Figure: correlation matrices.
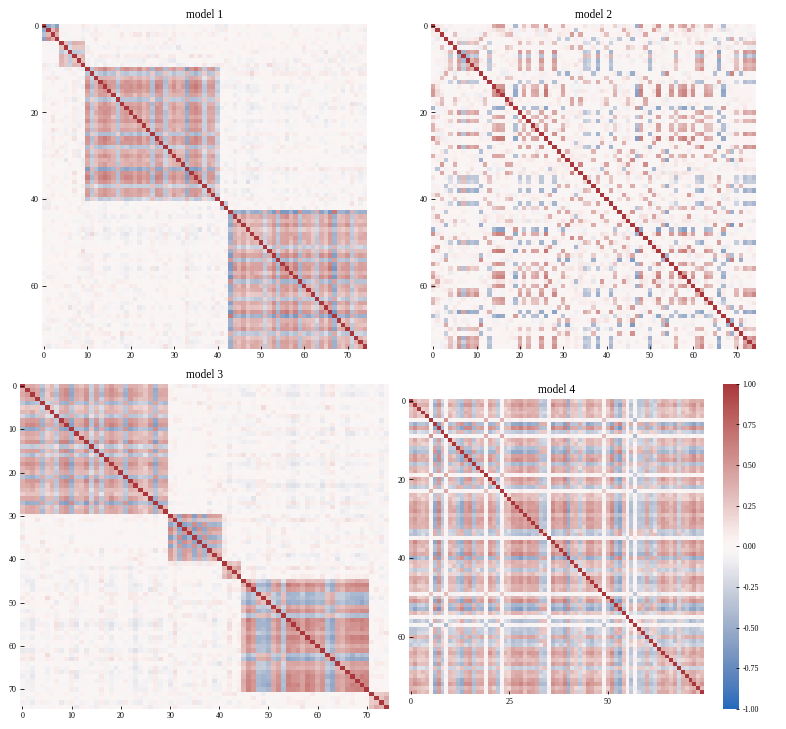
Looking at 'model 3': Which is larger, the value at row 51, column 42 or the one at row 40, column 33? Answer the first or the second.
the second
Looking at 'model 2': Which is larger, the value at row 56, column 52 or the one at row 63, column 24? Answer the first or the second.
the second
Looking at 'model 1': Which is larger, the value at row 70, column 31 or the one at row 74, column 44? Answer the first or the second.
the second
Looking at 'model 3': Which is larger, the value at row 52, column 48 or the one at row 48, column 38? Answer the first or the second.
the second
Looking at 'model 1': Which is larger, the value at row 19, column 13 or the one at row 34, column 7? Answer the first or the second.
the first
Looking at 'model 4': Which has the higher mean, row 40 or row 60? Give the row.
60
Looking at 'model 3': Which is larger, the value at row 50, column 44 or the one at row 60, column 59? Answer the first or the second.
the second
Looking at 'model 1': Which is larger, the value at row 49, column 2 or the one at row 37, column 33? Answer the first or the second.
the second
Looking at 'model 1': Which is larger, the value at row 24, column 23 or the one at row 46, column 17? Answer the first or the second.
the first
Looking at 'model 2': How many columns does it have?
75
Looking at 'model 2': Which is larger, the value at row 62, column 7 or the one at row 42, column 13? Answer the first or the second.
the second
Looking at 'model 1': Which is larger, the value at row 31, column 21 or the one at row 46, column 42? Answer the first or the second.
the first
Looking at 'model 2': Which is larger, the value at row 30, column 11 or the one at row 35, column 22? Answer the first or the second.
the first
